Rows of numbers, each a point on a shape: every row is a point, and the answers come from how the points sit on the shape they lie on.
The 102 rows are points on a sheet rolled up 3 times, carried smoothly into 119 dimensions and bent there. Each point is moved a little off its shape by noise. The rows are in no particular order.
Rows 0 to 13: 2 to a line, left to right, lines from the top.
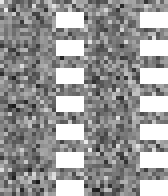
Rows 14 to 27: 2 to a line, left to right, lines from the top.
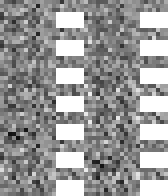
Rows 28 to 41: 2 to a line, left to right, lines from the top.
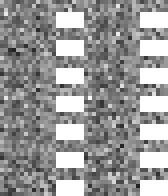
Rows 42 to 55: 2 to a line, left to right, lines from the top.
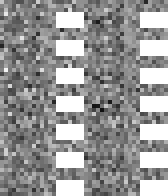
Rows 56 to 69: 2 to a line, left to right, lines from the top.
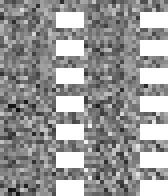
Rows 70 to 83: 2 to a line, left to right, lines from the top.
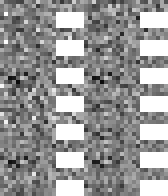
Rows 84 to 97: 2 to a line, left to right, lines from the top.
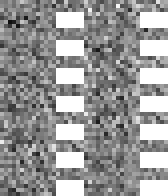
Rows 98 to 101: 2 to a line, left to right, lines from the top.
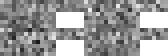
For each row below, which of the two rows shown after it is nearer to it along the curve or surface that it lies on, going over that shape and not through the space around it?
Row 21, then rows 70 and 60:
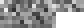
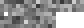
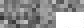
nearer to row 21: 70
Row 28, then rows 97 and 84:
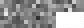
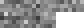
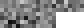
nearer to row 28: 97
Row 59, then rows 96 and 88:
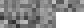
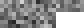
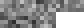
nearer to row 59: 88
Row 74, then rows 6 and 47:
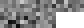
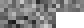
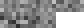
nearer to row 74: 6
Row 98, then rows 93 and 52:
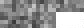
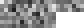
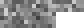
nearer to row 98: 52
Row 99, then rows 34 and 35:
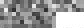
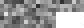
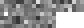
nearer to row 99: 35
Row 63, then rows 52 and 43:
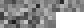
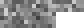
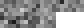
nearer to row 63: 43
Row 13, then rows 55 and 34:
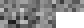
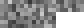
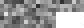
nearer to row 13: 34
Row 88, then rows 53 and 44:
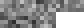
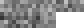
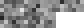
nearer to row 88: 53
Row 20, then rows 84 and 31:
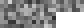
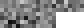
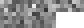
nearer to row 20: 31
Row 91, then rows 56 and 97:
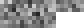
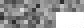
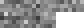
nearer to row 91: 97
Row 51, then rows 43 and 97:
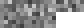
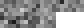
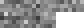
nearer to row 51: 97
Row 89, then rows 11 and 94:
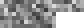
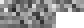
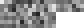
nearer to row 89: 11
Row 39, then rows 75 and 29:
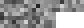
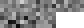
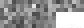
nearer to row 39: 75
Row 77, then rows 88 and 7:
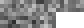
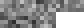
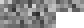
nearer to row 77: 88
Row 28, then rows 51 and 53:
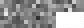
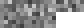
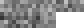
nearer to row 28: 51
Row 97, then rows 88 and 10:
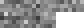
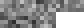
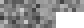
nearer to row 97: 10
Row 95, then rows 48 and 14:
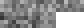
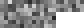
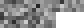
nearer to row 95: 48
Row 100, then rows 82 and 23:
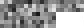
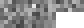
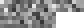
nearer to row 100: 23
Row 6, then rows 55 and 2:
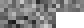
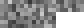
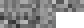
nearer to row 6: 2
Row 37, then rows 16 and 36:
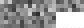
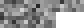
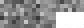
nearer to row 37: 36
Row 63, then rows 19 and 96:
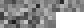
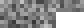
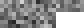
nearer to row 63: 96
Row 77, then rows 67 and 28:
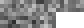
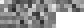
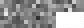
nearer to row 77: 28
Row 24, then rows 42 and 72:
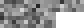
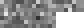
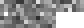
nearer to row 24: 72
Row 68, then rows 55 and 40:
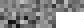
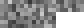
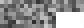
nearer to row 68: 40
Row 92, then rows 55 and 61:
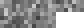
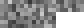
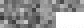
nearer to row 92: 55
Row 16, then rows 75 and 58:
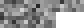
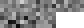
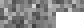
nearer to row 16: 75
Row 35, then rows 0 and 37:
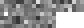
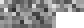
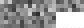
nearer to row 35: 0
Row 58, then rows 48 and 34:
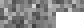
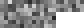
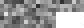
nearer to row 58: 48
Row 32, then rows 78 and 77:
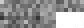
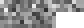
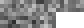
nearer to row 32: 77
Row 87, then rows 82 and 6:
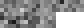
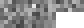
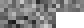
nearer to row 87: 6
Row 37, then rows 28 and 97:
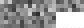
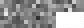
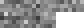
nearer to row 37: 28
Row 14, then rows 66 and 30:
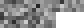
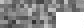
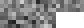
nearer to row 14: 30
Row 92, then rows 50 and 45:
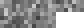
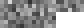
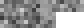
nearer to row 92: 50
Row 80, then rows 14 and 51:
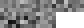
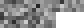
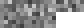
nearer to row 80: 14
